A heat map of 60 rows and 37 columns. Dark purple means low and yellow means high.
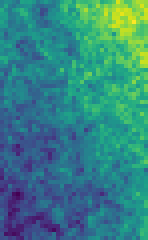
Ninth with the lowest average: bottom left. Odd rows or columns: none. Grain: blotchy. Slope: up to the top right.
